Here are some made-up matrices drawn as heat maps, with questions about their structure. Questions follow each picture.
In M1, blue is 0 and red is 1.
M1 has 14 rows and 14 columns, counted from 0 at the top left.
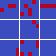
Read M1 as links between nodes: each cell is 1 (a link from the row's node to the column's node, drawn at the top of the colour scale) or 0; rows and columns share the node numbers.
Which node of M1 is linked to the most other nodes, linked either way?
node 1
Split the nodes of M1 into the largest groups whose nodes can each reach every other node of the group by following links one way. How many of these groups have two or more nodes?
0
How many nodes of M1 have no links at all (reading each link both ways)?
0
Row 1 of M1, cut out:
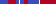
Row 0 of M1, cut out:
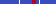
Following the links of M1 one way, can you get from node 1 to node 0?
yes
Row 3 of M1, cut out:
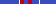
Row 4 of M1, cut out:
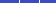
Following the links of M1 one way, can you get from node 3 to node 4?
no
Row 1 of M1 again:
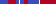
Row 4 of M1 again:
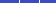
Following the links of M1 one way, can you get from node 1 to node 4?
yes
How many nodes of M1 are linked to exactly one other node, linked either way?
0
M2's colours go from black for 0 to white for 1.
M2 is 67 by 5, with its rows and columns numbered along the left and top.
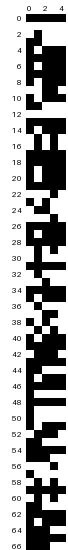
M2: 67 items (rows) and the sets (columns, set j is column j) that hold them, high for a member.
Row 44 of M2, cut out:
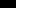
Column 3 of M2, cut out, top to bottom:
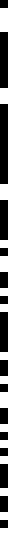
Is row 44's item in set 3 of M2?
yes
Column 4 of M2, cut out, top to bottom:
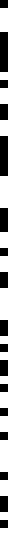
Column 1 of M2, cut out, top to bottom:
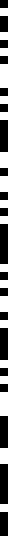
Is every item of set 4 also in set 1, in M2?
no
